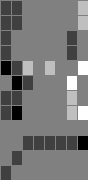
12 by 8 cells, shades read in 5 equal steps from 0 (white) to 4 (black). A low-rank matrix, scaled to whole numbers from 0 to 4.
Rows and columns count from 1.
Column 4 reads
2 2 2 2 2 2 2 2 2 3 2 2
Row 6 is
2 4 3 2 2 2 0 2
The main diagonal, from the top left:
3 3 2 2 1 2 1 0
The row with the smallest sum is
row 5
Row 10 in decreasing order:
4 3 3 3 3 3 2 2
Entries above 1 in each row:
7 7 8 8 5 7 7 6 8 8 8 8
